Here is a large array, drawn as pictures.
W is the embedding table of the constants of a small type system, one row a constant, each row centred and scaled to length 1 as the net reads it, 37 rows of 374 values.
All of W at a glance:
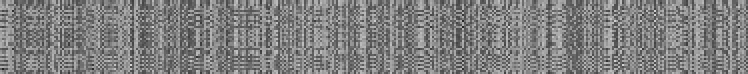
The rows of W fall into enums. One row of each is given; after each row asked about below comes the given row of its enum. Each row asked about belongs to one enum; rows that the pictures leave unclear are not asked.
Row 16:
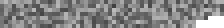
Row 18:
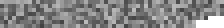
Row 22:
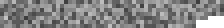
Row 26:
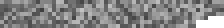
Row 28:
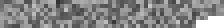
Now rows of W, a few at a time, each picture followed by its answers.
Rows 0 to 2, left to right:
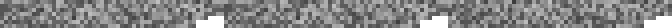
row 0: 26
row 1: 26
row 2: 22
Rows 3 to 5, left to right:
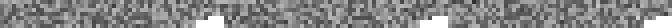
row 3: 16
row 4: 18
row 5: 28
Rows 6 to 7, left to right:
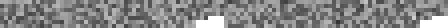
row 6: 18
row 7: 28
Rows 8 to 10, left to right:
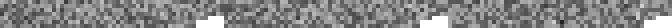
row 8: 22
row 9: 26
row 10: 28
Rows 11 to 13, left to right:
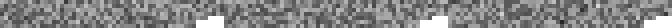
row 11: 22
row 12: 16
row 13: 28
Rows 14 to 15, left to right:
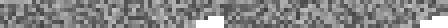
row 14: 18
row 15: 26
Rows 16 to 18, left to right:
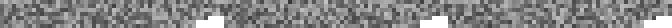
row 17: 22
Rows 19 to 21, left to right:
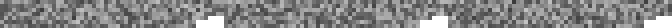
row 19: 26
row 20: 16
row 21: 22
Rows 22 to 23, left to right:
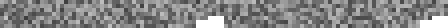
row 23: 18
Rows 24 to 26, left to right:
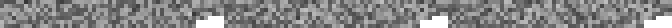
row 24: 28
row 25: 26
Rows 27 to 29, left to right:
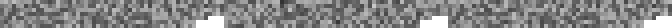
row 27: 16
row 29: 16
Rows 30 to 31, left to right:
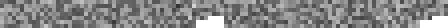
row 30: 28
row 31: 18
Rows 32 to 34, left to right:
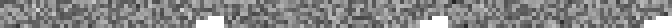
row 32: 28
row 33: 18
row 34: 28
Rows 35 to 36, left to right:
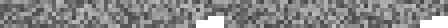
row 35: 26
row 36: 22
